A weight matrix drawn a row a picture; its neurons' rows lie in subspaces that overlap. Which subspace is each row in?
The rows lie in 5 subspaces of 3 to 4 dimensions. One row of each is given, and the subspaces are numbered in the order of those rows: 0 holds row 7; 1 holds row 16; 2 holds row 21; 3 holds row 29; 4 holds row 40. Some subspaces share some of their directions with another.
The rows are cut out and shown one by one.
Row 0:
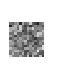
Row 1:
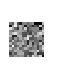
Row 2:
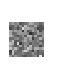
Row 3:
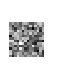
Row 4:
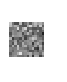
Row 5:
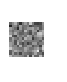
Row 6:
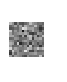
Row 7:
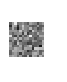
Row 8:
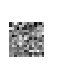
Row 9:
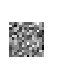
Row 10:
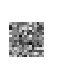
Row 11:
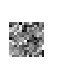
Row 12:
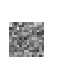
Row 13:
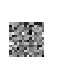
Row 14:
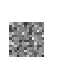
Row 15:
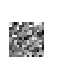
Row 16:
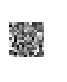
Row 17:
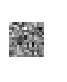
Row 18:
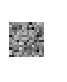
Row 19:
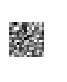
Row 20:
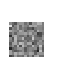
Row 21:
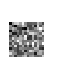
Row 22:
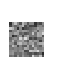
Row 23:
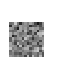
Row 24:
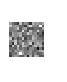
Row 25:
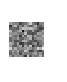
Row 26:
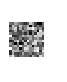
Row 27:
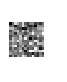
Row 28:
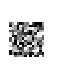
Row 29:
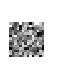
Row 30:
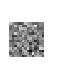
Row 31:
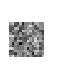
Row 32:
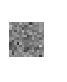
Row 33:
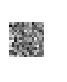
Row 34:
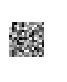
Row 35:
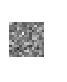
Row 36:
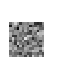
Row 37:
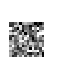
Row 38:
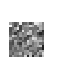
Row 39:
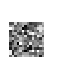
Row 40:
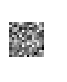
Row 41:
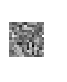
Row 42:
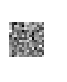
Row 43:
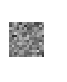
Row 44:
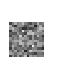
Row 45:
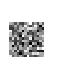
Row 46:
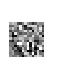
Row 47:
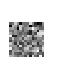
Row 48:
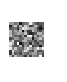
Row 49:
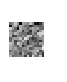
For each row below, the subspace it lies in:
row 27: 2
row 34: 0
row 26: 1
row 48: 4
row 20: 1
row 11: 3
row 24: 2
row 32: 4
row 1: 2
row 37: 0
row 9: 4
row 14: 0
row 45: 2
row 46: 2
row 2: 4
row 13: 0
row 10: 0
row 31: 1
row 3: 1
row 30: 2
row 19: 3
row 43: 2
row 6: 4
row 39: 4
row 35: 0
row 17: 2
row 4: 2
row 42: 0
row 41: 2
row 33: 1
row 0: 3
